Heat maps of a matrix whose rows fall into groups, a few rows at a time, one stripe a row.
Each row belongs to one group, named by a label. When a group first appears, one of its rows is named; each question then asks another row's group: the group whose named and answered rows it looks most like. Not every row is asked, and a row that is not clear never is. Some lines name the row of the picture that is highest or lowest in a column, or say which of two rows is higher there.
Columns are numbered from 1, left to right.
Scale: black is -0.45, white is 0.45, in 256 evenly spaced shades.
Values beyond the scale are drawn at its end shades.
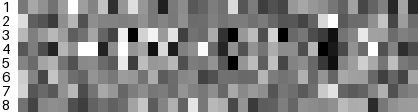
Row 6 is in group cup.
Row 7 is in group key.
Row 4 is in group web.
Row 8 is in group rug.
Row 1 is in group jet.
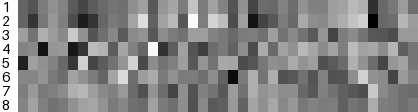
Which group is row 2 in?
rug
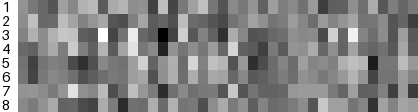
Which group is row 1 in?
web
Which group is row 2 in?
jet
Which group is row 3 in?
jet
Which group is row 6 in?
rug
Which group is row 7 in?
jet
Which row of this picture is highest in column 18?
5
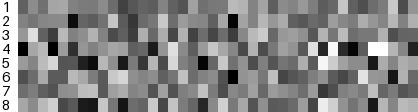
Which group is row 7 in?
web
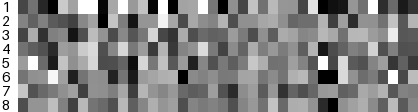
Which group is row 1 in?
web
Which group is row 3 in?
cup
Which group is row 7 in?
key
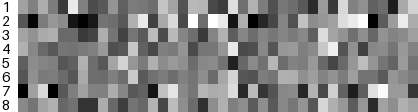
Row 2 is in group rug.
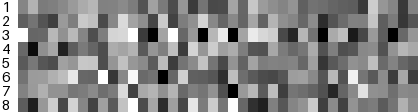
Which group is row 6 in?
jet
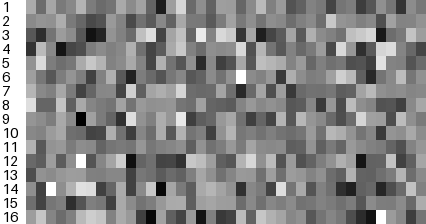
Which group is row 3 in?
rug
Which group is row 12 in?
key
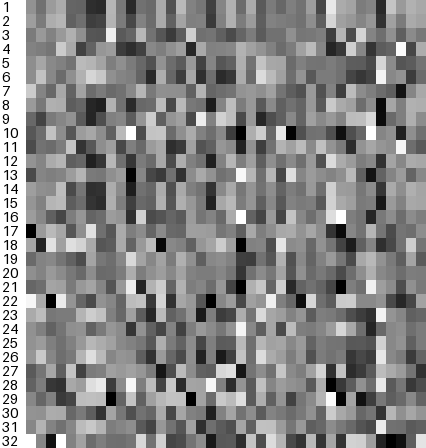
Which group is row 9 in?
rug
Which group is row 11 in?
cup
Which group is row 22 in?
cup
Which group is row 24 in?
key
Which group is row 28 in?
web
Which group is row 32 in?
cup
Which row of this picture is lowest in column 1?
17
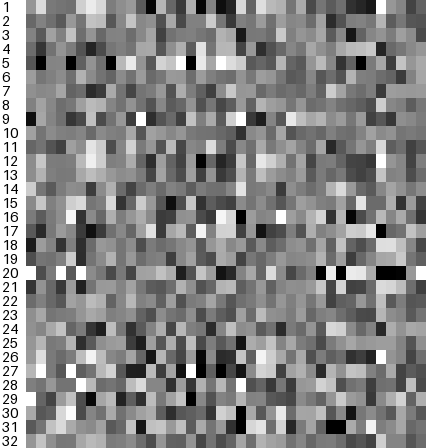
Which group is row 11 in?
web
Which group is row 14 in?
key
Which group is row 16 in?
cup
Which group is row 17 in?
rug
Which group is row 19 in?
cup
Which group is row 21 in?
cup
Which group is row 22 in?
web
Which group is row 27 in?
jet
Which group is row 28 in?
jet
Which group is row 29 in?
key
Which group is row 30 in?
cup
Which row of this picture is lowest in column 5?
5
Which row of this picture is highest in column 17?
27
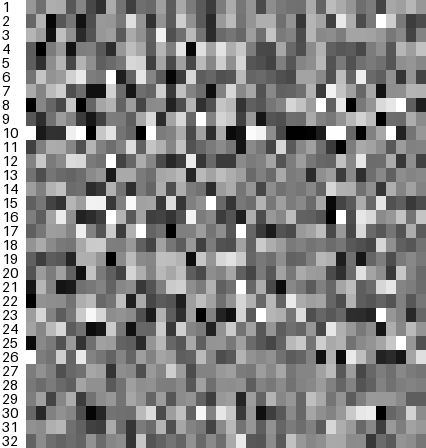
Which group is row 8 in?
cup
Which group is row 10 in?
key
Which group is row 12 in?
jet
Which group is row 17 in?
jet
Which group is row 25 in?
cup
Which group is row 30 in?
rug
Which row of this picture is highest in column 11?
15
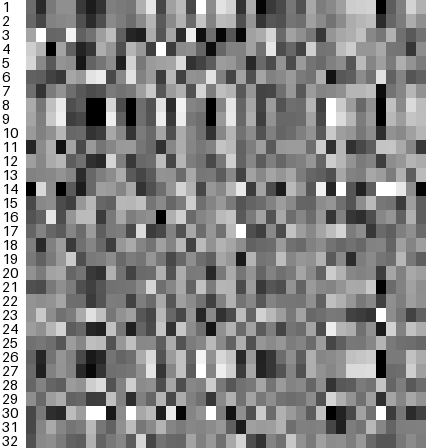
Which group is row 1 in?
rug
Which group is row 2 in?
rug
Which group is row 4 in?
cup
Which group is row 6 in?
web
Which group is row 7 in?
rug
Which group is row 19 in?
cup
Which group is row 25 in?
web
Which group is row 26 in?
rug
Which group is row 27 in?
rug
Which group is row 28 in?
web
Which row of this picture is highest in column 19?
30
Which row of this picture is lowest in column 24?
1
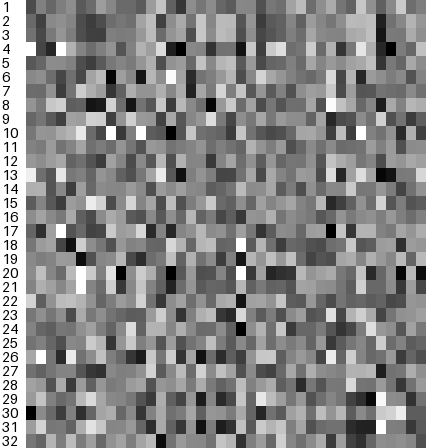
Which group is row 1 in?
cup
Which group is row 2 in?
rug
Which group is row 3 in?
rug
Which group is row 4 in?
cup
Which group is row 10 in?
jet
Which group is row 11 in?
key
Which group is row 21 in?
jet
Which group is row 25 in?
web
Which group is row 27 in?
rug
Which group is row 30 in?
cup
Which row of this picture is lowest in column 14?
32
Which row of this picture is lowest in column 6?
19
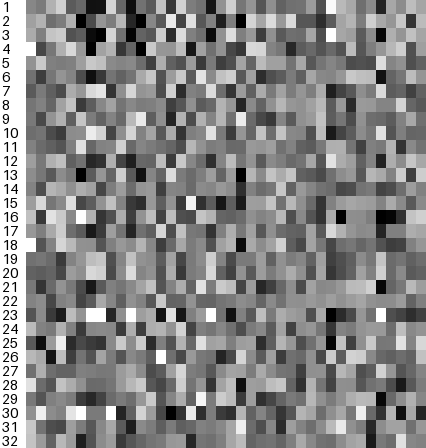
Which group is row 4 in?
key
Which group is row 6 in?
rug
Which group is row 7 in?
web
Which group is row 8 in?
cup
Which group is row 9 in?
jet
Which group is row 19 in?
web
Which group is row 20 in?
web
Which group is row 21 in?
rug
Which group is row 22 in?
cup
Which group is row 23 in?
web
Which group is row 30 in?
jet
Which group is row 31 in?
key
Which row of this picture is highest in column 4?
25
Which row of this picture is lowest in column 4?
23
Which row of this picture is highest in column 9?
30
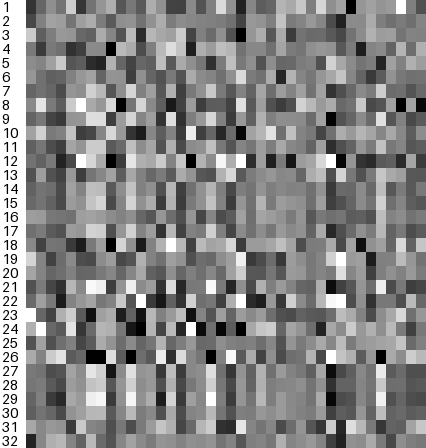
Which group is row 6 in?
key
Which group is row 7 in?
web
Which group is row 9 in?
web
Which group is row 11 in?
web
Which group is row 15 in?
web
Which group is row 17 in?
web
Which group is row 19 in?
key
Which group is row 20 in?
key
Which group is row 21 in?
web
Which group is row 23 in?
key
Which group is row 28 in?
web
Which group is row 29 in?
web
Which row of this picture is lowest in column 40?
8
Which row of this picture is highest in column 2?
24
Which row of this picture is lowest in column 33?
1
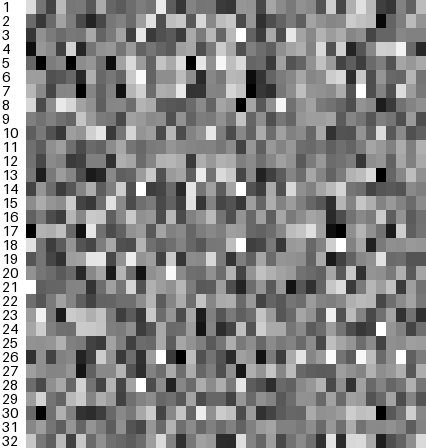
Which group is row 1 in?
cup
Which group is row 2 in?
rug
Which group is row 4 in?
cup
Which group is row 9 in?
jet
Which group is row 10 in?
web
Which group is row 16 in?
web
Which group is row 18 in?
key
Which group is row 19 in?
web
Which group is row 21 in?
key
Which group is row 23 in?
jet
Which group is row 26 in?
cup
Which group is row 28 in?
jet
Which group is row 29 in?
jet
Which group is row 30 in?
rug
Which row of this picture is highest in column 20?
5
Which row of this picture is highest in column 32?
18
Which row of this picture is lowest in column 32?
17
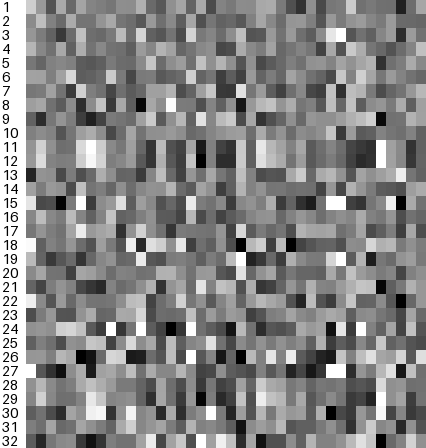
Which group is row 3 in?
key
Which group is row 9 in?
rug
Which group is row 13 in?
cup
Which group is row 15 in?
key
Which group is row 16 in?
jet
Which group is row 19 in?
key
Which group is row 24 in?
jet
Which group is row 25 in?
web
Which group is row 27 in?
key
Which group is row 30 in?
web
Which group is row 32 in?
rug
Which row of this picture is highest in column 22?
19
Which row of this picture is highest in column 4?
24
